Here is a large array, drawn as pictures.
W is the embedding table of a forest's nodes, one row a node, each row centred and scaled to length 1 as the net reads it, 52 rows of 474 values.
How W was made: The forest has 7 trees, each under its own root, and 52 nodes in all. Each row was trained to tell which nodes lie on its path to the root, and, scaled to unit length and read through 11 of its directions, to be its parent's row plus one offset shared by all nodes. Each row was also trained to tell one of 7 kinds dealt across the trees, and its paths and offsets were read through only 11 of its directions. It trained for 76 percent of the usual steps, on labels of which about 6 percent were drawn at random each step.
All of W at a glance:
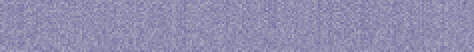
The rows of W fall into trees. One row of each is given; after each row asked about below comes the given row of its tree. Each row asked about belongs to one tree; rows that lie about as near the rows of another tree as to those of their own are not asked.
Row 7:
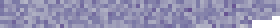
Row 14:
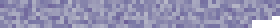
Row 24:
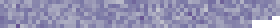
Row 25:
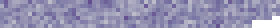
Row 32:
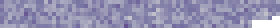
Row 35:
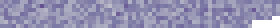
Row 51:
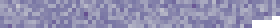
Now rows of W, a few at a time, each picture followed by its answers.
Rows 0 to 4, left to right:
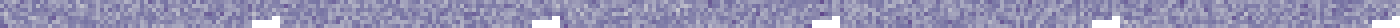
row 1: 24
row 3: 32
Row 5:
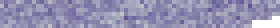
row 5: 25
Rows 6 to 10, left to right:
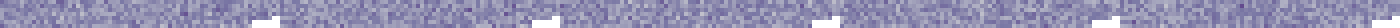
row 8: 24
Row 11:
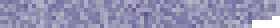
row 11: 25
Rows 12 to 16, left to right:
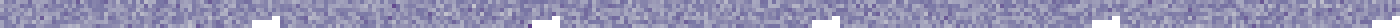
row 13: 24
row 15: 25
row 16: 7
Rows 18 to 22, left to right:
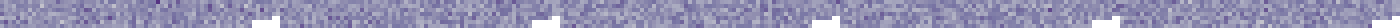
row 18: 24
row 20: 35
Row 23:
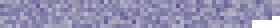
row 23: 24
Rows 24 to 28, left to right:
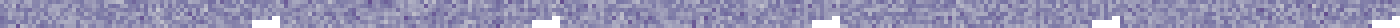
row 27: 7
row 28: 24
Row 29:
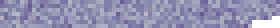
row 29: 14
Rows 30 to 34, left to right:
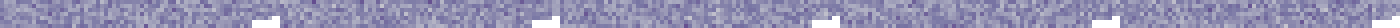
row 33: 32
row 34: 25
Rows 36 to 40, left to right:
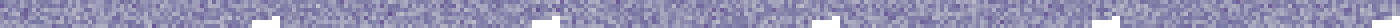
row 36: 14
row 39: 25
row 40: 51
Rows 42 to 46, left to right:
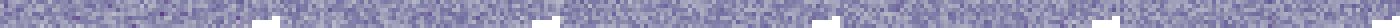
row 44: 25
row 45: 35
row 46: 32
